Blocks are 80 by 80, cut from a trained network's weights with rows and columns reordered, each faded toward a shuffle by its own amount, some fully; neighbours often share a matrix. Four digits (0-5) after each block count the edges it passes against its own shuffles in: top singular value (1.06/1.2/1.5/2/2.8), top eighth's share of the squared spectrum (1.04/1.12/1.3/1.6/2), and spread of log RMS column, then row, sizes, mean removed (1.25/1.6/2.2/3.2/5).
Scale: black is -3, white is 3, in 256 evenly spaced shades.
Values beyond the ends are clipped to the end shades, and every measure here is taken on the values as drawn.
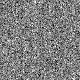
2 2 0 0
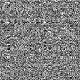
4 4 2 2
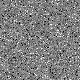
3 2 0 1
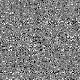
3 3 0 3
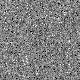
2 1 0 0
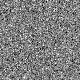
0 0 0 0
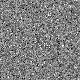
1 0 0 0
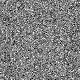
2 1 0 0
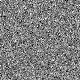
0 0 0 0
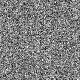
2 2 0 0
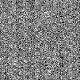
3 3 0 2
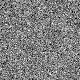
0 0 0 0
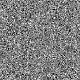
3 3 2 1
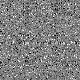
3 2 0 2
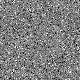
0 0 0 0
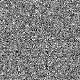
3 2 0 1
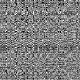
4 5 3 2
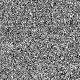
3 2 1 0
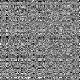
4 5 3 3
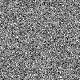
2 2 0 0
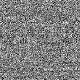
3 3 1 1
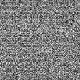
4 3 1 1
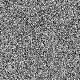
2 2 0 0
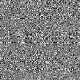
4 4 1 3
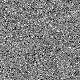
2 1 0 0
